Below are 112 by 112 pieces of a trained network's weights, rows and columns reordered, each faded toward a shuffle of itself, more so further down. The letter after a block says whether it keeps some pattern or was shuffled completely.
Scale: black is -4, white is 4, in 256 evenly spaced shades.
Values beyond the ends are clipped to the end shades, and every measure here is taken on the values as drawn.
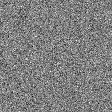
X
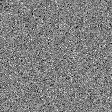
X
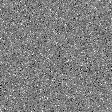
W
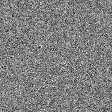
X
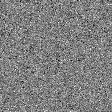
W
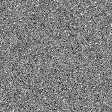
W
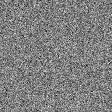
W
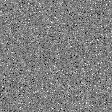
X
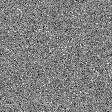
W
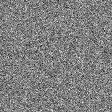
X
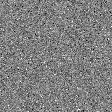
W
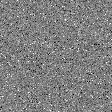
W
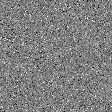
W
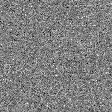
X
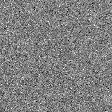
X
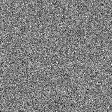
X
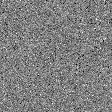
W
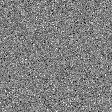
W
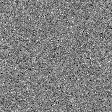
X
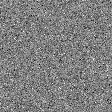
W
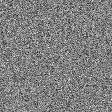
W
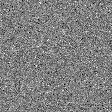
X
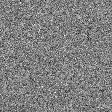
W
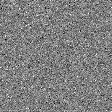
X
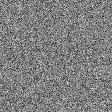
W
